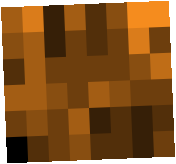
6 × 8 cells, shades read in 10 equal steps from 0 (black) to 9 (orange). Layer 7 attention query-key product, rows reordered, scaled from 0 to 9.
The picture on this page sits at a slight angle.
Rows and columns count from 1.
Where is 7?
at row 3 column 8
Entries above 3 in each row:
6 6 7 8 4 3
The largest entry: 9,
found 2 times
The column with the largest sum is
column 2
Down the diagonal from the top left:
6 6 4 4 2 3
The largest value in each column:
6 8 5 6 6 5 9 9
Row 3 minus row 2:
-2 0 2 0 1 0 -3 3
